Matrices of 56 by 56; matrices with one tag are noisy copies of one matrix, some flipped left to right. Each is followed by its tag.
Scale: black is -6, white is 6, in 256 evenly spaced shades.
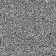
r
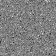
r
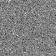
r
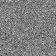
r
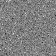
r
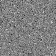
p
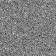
r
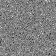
r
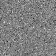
p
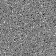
p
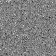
r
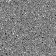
r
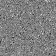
r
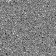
r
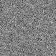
p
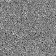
r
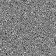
r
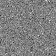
r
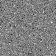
p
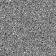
r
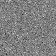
r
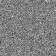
r
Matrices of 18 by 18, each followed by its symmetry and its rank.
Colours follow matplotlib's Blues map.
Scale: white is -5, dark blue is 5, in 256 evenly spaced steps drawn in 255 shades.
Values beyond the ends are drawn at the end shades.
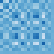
symmetric, rank two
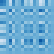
symmetric, rank one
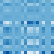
neither, rank one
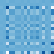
symmetric, rank one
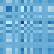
symmetric, rank one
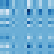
neither, rank one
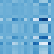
neither, rank one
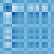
symmetric, rank one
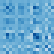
symmetric, rank three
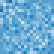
symmetric, full rank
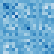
symmetric, rank three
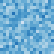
symmetric, full rank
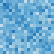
symmetric, full rank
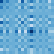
symmetric, rank two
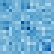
symmetric, rank three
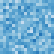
symmetric, full rank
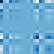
symmetric, rank one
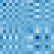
symmetric, rank two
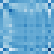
symmetric, rank two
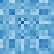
symmetric, rank three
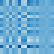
neither, rank one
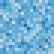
symmetric, full rank
